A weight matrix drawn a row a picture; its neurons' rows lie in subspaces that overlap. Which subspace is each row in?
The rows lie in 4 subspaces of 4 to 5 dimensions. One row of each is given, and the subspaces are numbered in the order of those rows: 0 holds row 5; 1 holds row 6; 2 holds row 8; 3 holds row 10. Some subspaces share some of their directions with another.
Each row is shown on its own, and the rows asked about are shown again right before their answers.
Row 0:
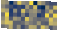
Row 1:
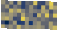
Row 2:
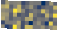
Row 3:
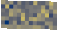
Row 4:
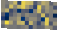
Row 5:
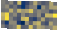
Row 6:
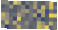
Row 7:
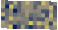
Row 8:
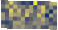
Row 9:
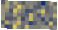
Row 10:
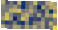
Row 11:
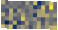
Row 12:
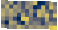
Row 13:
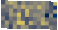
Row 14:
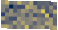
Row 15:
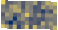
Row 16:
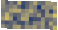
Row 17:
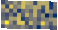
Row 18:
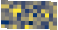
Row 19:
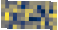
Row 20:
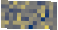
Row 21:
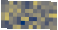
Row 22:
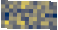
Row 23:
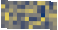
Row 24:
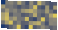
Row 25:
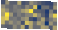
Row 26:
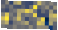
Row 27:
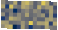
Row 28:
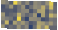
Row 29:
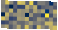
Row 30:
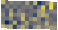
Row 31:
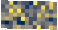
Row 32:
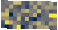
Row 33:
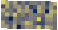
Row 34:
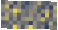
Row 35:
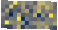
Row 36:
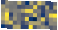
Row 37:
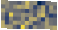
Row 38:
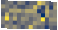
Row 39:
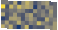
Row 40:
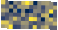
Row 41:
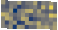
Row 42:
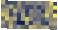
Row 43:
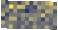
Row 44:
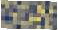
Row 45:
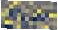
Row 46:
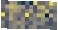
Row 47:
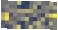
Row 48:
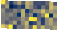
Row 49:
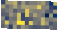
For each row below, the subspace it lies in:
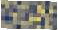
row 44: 3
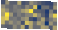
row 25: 1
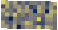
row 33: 3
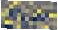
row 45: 1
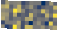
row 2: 0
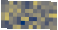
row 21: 2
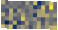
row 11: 0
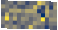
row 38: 1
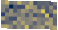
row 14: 2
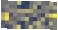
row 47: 1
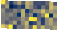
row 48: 2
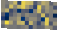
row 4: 1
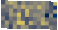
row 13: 2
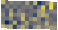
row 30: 0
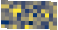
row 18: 0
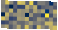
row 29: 2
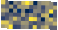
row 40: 2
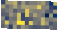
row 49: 2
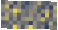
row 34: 0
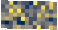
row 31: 2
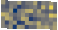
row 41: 0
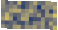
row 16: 3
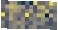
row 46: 2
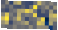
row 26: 1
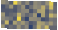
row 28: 1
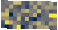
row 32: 1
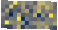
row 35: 1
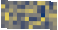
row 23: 0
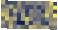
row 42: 2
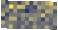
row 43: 2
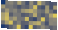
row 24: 3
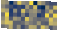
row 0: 2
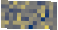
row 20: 1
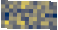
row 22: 3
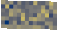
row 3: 0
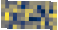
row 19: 3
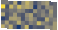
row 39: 0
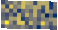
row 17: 3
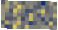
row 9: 0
